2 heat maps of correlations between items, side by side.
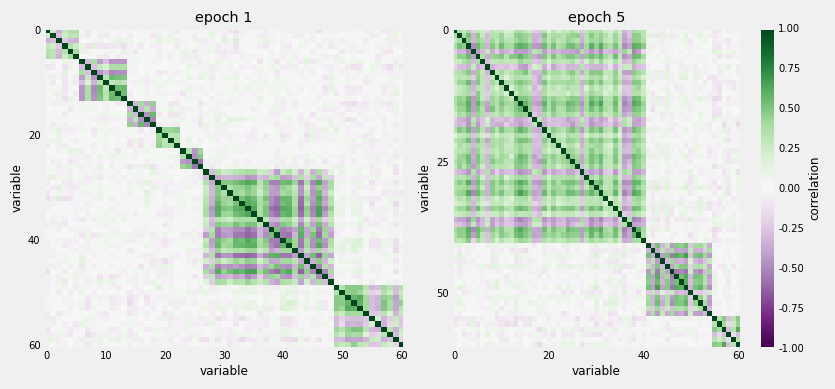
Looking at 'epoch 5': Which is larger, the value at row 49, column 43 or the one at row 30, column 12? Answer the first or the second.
the first
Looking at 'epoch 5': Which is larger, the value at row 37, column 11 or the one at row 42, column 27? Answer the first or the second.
the second
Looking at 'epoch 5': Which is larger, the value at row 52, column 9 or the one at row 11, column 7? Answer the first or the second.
the first
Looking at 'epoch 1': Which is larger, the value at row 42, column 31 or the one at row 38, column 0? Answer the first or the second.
the first
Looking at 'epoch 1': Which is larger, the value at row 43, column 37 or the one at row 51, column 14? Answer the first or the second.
the second
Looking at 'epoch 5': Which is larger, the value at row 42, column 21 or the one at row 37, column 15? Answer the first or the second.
the first
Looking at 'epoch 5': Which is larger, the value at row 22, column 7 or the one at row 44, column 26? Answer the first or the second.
the second
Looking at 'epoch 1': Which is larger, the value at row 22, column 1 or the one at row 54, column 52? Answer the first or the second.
the second
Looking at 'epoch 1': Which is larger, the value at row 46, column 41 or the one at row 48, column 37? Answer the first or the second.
the first
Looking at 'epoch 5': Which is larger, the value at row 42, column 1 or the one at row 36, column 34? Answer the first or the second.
the first
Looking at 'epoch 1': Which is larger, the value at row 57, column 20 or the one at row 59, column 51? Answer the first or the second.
the first
